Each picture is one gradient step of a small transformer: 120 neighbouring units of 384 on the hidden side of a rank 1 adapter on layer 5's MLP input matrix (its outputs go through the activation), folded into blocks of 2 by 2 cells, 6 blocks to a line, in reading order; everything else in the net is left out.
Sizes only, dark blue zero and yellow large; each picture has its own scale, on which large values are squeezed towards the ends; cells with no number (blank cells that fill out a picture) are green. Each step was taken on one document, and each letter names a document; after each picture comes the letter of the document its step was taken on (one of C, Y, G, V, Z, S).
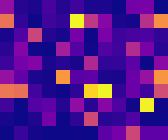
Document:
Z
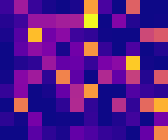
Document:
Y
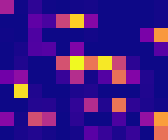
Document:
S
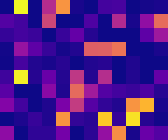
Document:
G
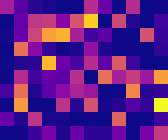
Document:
Y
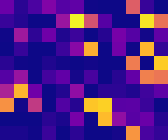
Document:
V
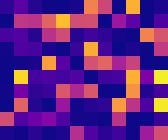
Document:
Y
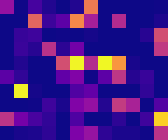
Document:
S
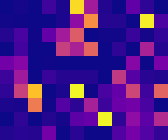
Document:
V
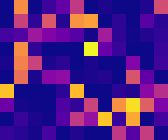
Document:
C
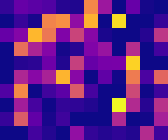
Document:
Y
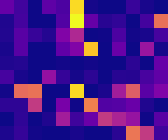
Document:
V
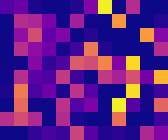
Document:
Y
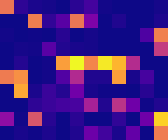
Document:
S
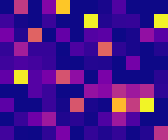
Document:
G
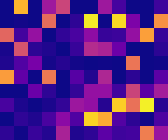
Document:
G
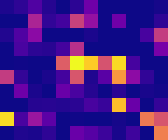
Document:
S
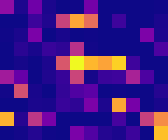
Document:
S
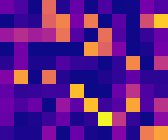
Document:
C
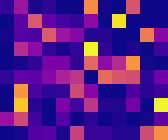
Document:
Y
